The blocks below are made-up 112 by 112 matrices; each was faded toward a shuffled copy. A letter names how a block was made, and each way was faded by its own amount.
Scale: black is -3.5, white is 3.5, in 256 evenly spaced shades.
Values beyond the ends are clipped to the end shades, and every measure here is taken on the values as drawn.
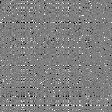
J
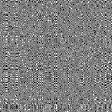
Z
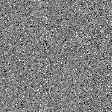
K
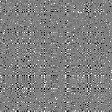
J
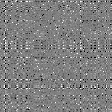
J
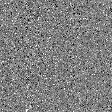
K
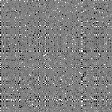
J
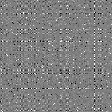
J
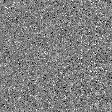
K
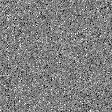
K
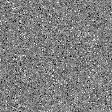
K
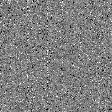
K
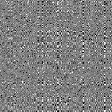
Z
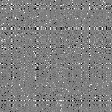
J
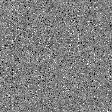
K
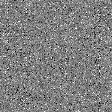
K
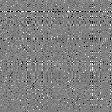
J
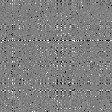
J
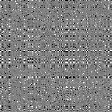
J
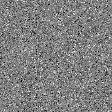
K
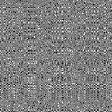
Z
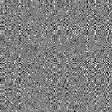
Z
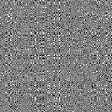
Z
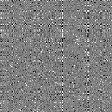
Z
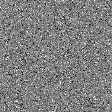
K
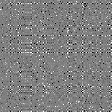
J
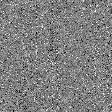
K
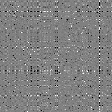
J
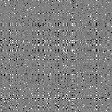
J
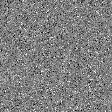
K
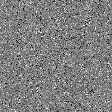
K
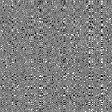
Z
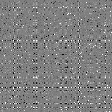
J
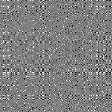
J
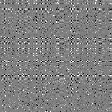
J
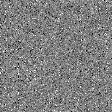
K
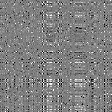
J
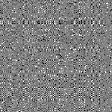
Z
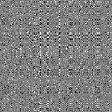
Z
